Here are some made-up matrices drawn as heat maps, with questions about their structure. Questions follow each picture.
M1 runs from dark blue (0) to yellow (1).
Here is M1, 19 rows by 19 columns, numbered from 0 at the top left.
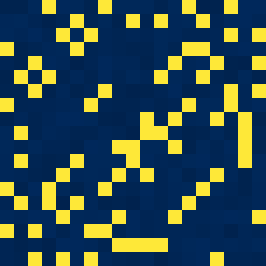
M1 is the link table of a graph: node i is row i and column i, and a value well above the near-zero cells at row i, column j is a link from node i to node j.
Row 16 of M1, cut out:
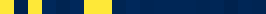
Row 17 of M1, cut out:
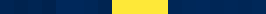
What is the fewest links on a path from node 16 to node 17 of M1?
5
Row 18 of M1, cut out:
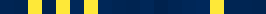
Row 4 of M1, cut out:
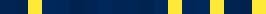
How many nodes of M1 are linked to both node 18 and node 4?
2
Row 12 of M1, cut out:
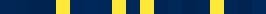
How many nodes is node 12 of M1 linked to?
4
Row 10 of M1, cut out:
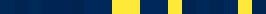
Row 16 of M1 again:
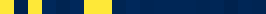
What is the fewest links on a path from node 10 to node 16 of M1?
4
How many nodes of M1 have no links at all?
0
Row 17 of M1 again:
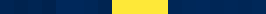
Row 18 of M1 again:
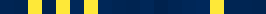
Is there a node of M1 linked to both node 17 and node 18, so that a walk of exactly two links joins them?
no
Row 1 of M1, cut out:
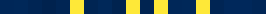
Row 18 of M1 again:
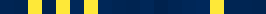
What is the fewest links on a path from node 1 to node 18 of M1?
5
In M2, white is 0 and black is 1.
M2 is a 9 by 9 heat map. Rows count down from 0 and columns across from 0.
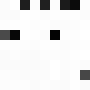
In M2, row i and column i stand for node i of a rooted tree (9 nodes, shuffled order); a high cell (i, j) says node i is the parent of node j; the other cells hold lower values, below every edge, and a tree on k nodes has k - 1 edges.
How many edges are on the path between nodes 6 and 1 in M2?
3
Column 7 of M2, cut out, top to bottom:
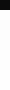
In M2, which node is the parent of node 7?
0
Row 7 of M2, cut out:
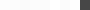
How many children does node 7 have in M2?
1
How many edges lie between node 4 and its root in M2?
2
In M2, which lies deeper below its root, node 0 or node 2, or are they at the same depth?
node 2
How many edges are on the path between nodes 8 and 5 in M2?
4
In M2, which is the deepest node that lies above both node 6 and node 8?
0
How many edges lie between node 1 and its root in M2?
1
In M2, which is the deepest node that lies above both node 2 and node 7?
0
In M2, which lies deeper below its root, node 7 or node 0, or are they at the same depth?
node 7
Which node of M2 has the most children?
0
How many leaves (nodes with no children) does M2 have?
6
